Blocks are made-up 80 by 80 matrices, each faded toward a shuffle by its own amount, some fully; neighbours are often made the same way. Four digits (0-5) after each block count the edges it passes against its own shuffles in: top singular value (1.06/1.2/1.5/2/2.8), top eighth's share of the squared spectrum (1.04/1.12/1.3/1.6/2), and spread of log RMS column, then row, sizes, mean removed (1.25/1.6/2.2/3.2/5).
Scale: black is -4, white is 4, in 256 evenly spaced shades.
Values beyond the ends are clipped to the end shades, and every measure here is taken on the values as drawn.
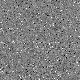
0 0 0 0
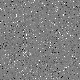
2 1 0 0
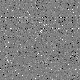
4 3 0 1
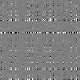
5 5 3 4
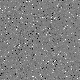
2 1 0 0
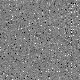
2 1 1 0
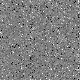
1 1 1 0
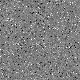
0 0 0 0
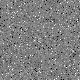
0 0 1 0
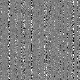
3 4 4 0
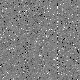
2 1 1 0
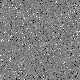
0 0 0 0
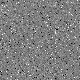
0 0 0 0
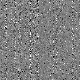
2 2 3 0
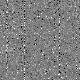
2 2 2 0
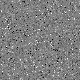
0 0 0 0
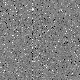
2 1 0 0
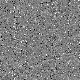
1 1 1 0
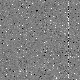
3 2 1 0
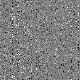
2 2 3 0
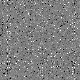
2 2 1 1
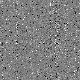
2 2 2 1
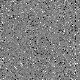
2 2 2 1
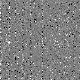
2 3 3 1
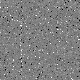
2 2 1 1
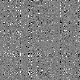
2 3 3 2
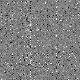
2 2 2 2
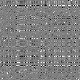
5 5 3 3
